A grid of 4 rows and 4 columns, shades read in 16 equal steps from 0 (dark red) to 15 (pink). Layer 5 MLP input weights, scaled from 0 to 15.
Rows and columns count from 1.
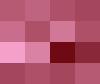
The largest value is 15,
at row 3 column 1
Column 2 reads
9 7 12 7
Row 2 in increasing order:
7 7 10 11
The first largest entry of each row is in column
2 3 1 4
